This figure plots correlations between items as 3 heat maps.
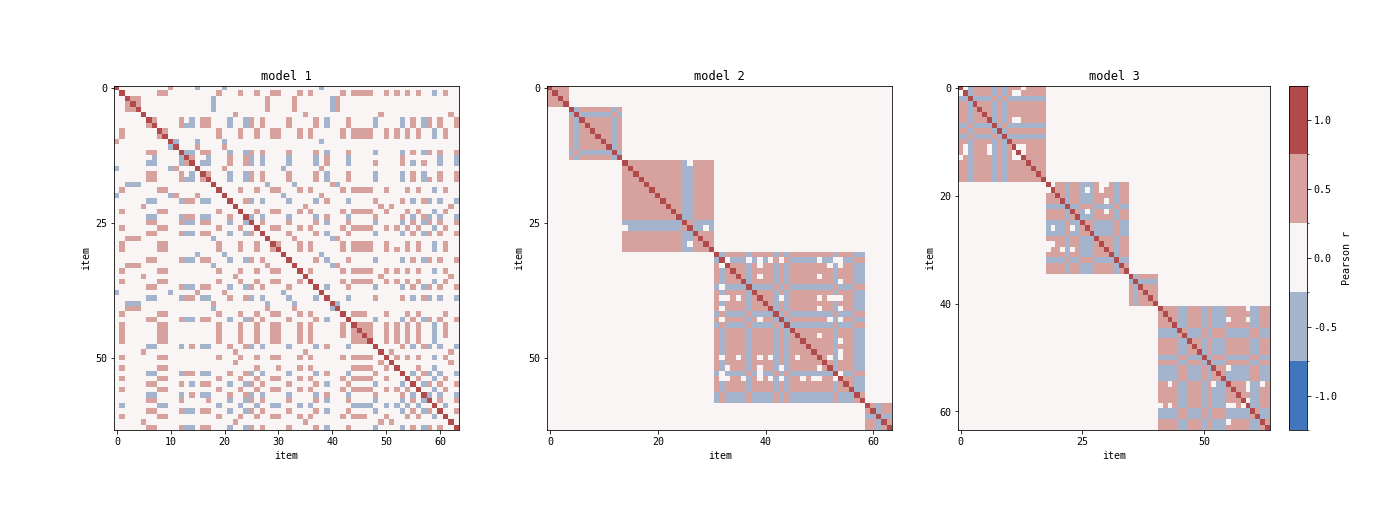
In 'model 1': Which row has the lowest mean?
59
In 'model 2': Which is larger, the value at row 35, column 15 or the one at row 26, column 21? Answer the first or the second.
the first
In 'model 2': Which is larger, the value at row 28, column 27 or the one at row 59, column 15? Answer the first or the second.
the first
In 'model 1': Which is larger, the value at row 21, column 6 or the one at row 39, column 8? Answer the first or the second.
the second
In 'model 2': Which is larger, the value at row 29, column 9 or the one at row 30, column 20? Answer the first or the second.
the second
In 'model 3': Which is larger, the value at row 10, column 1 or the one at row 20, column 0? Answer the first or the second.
the first
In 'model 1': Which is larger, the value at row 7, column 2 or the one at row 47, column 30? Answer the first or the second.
the second
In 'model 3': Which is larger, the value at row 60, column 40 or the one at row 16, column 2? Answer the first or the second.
the first
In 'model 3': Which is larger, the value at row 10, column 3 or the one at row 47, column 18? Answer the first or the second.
the first
